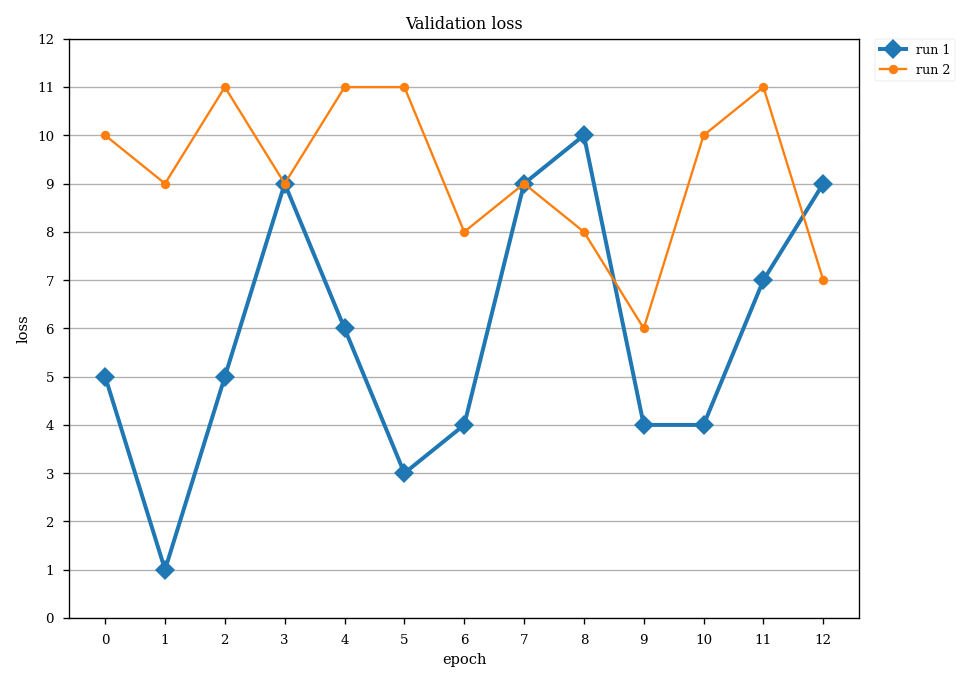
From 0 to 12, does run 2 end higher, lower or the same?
lower
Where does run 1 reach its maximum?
8
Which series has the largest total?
run 2
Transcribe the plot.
Title: Validation loss
x-axis: epoch, ticks 0 1 2 3 4 5 6 7 8 9 10 11 12
y-axis: loss, ticks 0 1 2 3 4 5 6 7 8 9 10 11 12
Legend: run 1, run 2
Values:
run 1: 5 1 5 9 6 3 4 9 10 4 4 7 9
run 2: 10 9 11 9 11 11 8 9 8 6 10 11 7
